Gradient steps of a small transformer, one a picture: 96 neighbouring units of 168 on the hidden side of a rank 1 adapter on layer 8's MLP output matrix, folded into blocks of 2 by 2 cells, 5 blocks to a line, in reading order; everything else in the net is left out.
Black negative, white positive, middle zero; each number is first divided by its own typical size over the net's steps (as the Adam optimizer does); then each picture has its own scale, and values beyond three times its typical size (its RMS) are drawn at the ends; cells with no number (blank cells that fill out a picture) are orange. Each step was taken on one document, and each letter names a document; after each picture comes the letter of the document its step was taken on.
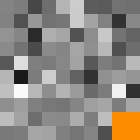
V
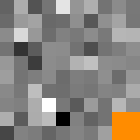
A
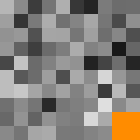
V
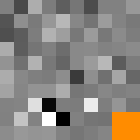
A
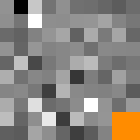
A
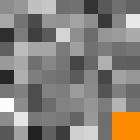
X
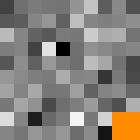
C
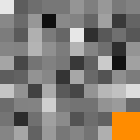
V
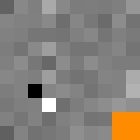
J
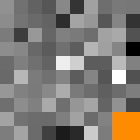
X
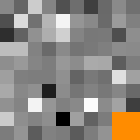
A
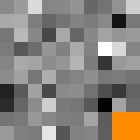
V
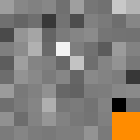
C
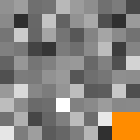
V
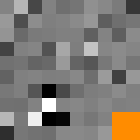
A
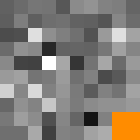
J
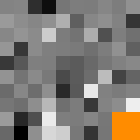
X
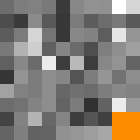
C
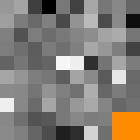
X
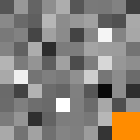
V
